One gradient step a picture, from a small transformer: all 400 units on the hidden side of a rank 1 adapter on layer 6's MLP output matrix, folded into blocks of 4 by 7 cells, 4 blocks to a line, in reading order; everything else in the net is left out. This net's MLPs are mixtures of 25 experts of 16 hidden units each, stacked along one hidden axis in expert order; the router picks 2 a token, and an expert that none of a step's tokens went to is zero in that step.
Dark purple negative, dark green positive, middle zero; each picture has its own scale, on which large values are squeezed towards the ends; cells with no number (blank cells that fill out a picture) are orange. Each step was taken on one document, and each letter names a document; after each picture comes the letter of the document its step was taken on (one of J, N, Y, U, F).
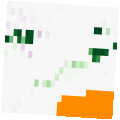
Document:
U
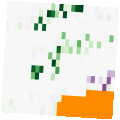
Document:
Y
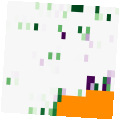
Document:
Y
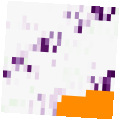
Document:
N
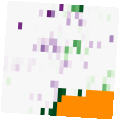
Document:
Y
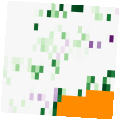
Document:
Y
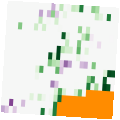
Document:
Y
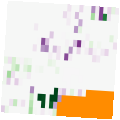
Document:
N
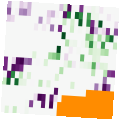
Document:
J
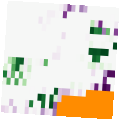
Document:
J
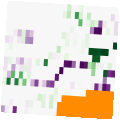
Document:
J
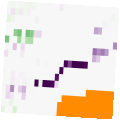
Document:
U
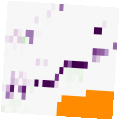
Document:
U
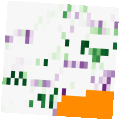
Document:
J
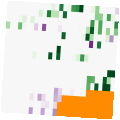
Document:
Y
